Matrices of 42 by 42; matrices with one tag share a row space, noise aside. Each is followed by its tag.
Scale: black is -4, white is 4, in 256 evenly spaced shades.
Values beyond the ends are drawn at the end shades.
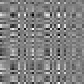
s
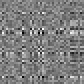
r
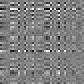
s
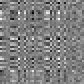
s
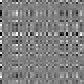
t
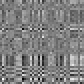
r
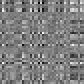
r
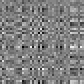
r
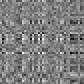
r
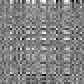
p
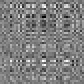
p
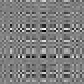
p
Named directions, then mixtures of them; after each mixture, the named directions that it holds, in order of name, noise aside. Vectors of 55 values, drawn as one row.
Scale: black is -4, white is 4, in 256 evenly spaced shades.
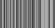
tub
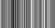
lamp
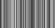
lamp, tub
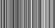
lamp, tub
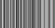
tub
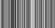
lamp, tub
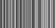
tub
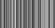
tub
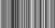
lamp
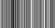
lamp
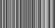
tub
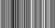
lamp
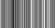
lamp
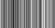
lamp, tub
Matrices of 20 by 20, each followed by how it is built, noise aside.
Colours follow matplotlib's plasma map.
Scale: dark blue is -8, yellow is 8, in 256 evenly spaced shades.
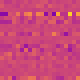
uneven rows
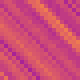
Toeplitz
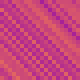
Toeplitz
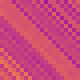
Toeplitz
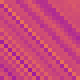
Toeplitz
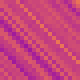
Toeplitz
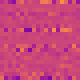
uneven rows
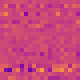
uneven rows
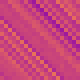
Toeplitz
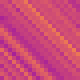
Toeplitz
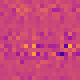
uneven rows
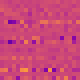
uneven rows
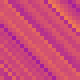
Toeplitz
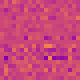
uneven rows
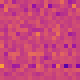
uneven rows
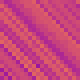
Toeplitz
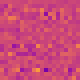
uneven rows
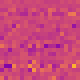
uneven rows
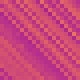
Toeplitz
